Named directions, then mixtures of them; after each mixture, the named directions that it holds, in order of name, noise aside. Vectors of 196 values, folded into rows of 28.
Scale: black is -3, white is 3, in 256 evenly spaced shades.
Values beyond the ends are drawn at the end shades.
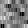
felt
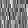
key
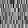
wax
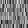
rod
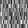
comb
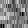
felt, rod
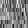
felt, rod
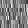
key, rod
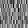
wax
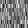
comb, rod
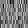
rod, wax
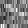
felt, wax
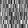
comb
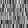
rod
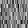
comb, wax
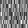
comb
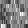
comb, felt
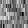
felt, rod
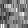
felt, wax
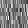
key, rod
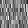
key, rod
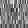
wax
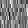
key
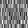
comb, key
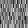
key, wax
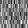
comb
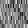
felt, wax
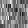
felt, key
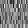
wax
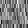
rod, wax
